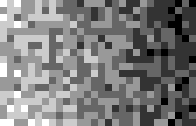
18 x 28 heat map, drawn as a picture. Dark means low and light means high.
Overall the values sit about 50% of the way up the scale. There are no regular stripes. Values rise toward the left. Fine speckle covers the field.
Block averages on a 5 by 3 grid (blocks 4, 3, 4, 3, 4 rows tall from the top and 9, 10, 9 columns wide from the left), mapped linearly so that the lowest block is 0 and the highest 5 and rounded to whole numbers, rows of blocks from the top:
520
420
430
431
531
